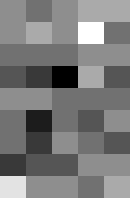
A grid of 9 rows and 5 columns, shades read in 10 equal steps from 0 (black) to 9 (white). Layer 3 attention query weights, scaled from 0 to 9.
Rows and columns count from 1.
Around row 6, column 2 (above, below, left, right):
5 2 4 4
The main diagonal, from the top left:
5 6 4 6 4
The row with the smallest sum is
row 4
